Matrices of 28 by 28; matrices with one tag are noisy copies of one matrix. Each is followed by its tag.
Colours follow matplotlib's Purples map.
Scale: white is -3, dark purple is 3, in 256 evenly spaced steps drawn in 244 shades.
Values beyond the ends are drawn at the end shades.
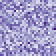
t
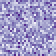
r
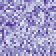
t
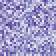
t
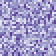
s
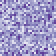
s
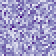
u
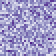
r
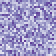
r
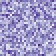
r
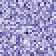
s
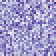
u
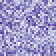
t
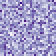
u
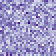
t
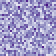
r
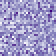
s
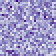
r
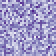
u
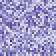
t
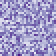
s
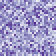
t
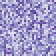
u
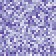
t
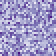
s
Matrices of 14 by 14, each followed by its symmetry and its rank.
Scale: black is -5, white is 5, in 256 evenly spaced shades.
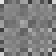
symmetric, rank two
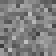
neither, full rank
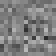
neither, rank three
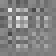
symmetric, rank two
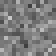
neither, full rank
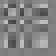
symmetric, rank one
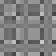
symmetric, rank one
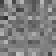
neither, rank three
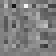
neither, rank three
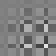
symmetric, rank one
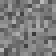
neither, full rank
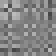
symmetric, rank two
